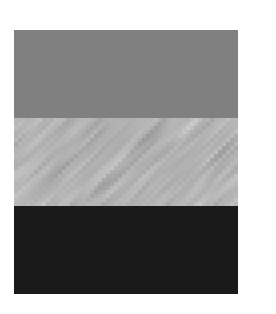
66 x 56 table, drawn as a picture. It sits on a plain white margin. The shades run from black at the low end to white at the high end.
It is made of 3 by 1 panels. Panel 1,1: middling, flat. Panel 2,1: high, slanting up to the right, faint in contrast. Panel 3,1: very low, flat.
